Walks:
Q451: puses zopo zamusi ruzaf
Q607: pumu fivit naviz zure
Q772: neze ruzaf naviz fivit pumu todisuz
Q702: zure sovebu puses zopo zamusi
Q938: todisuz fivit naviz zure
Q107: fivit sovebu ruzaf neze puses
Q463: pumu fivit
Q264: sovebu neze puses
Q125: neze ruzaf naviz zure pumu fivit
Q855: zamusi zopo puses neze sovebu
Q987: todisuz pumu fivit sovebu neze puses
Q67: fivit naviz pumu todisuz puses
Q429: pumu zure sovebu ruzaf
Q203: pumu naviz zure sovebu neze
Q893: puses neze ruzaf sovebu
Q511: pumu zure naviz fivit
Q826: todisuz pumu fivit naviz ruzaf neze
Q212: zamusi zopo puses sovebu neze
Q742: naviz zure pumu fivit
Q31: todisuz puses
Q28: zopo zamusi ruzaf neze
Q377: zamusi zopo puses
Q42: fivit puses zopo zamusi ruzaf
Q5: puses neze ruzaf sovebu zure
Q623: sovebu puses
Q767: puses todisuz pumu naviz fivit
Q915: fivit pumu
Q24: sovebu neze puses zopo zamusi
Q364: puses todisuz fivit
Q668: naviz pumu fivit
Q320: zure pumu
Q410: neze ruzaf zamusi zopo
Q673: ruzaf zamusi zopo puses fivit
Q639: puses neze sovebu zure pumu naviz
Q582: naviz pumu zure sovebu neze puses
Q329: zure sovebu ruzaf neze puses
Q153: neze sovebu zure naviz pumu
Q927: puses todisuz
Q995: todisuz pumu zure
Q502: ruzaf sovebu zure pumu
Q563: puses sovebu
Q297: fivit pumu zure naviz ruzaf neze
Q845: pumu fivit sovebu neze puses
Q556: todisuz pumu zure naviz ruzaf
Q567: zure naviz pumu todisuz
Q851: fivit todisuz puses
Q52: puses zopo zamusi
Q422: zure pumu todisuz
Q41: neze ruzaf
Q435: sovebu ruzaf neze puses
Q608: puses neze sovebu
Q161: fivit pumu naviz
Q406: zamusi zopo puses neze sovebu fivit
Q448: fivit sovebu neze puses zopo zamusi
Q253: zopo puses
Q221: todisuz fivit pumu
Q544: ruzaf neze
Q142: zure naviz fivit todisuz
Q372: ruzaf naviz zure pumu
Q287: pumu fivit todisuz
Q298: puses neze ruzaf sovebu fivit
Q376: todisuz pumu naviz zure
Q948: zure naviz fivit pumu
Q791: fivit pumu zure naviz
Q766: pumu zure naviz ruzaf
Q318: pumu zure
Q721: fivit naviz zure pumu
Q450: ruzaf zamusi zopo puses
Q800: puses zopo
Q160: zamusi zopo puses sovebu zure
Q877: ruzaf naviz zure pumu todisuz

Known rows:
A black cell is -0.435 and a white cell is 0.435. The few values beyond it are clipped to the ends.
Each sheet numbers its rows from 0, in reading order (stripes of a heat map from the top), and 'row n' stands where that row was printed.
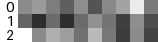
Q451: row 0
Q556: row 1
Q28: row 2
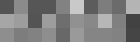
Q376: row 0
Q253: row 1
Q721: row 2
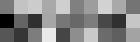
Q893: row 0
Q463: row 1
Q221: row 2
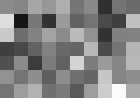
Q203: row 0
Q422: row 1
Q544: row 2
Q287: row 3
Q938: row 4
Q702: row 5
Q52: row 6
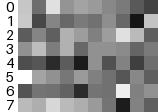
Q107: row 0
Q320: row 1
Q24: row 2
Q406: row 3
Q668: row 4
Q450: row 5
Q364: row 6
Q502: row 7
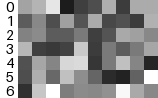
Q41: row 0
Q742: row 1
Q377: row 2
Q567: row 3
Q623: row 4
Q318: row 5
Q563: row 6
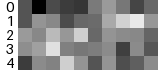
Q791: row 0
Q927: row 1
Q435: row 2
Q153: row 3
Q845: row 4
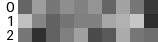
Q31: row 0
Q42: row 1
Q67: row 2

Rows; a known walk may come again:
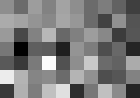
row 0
Q582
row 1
Q372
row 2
Q987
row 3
Q826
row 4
Q221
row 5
Q673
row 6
Q623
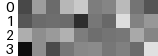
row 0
Q264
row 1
Q364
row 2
Q212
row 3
Q607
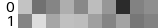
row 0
Q544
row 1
Q298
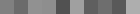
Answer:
Q995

